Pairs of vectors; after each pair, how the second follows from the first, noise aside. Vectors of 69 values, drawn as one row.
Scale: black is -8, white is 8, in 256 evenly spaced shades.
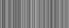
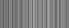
shuffled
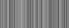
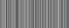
shuffled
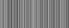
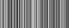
scaled up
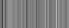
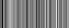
scaled up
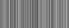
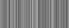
negated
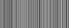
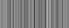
shuffled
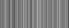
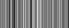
scaled up
